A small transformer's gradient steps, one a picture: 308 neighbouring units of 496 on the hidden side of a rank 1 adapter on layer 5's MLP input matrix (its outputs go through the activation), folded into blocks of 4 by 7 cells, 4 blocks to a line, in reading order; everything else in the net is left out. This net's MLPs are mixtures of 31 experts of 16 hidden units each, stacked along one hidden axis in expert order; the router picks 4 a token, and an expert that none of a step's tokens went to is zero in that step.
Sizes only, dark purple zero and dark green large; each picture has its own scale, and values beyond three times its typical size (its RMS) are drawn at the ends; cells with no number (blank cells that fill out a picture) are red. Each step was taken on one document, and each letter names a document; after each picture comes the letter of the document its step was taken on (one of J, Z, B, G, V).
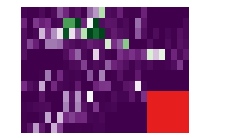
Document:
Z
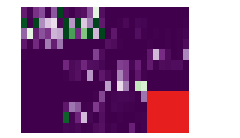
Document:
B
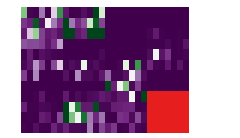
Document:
B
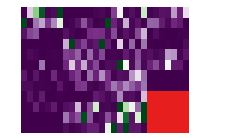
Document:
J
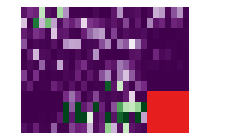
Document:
J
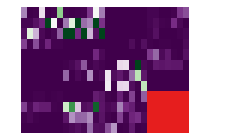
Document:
B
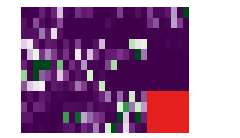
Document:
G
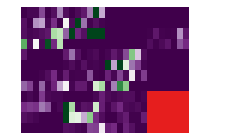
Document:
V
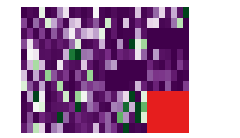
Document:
G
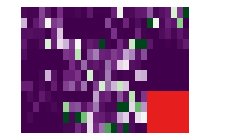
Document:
G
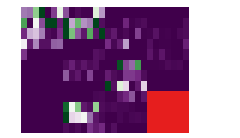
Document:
B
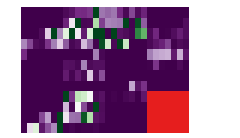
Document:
Z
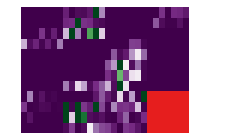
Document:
V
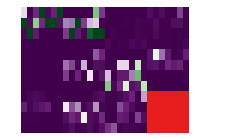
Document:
B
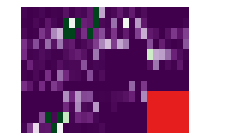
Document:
Z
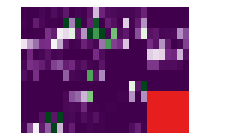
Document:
Z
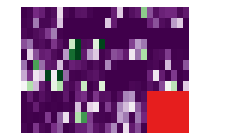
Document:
G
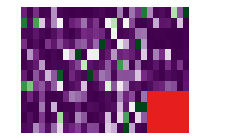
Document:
J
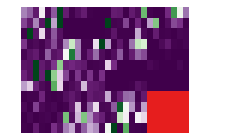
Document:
J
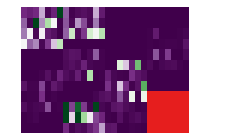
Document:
B
